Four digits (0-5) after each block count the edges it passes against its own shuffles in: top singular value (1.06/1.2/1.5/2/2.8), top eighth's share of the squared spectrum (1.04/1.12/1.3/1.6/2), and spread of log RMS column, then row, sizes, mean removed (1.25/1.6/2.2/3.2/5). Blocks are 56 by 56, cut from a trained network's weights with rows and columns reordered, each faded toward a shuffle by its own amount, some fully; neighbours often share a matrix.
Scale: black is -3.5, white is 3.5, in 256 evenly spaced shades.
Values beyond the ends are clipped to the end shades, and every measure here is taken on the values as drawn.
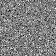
0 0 0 0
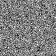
1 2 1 0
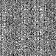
3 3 0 2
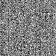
1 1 0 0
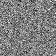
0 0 0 0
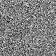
0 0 0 0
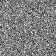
0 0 0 0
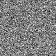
1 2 0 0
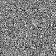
3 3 1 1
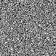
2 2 0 1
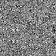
3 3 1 1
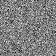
1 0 0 0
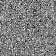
0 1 0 0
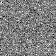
1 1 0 0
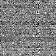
3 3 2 1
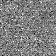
1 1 0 0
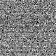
2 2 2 0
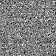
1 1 0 0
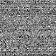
3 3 2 0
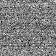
2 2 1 0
